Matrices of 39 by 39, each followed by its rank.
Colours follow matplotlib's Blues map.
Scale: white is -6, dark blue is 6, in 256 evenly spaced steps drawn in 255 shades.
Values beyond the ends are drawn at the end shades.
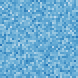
full rank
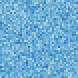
full rank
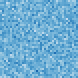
full rank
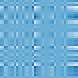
one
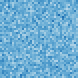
full rank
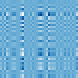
one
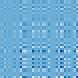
one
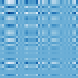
one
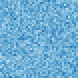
full rank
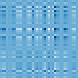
one
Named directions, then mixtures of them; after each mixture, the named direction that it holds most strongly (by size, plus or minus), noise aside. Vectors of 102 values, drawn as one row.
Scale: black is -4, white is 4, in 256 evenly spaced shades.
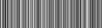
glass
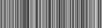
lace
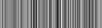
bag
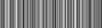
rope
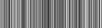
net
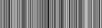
net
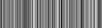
bag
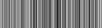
bag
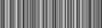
rope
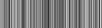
net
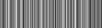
rope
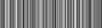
rope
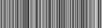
lace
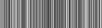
net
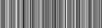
rope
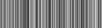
lace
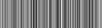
bag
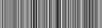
bag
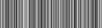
lace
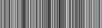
net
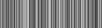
lace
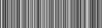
glass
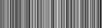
net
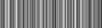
rope
